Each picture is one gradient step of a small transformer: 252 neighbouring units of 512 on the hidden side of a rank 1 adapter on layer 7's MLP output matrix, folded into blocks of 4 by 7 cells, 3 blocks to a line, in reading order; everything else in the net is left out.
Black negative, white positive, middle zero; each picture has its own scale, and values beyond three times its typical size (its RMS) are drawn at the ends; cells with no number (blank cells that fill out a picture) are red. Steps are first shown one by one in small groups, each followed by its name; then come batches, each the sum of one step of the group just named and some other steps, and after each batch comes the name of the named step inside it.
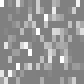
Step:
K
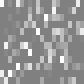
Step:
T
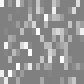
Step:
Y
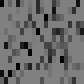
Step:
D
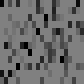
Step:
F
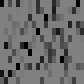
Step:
F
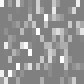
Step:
T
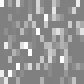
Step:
T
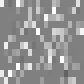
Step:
T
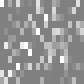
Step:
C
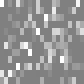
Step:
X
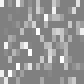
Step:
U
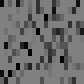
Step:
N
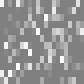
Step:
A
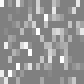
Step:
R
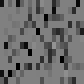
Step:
N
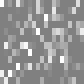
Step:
A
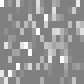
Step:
X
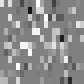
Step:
C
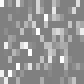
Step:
A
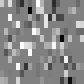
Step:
C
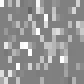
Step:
C
